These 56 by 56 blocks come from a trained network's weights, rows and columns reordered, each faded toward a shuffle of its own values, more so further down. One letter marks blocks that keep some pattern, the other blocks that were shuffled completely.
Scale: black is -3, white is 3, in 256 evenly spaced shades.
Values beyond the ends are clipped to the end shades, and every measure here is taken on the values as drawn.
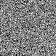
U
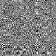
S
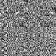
S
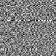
S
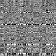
S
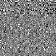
S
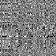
S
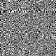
S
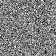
U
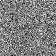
U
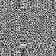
S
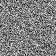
U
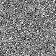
U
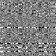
S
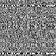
S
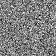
U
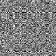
S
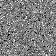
U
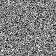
U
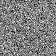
U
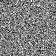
U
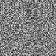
S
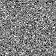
U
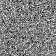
U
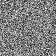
U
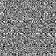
S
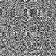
S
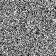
U
